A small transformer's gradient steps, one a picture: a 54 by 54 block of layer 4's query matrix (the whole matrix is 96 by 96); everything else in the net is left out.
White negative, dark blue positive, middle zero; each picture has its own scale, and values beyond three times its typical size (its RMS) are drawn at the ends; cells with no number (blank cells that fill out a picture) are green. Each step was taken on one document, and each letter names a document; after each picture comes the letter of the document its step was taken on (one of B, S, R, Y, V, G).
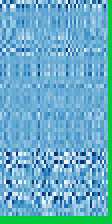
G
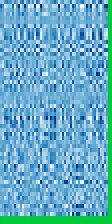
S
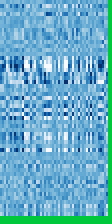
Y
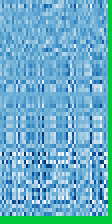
G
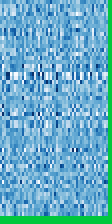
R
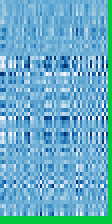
Y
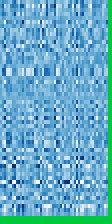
S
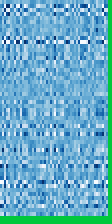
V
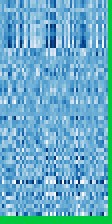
S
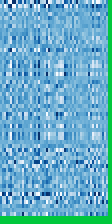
G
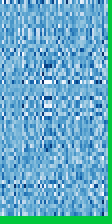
R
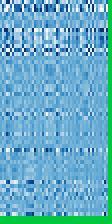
V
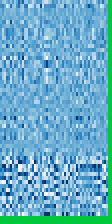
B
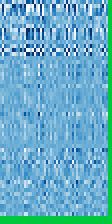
G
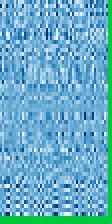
R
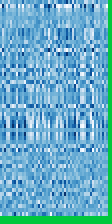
G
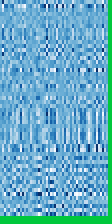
S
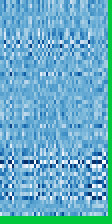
V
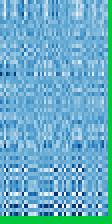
B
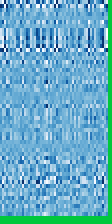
S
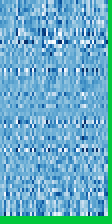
V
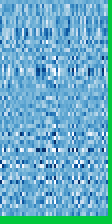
R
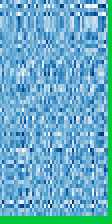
V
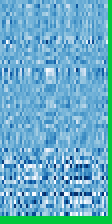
R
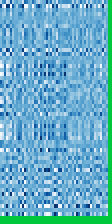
B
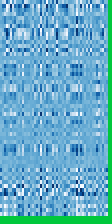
B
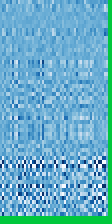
V
